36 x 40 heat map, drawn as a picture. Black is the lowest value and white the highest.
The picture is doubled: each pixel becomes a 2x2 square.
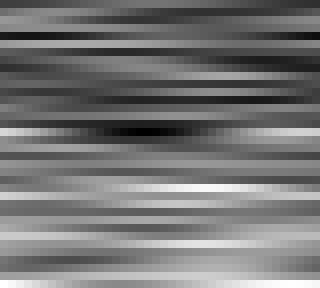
The bottom right is the ninth with the highest average. The grain runs across in streaks. The field climbs toward the bottom.
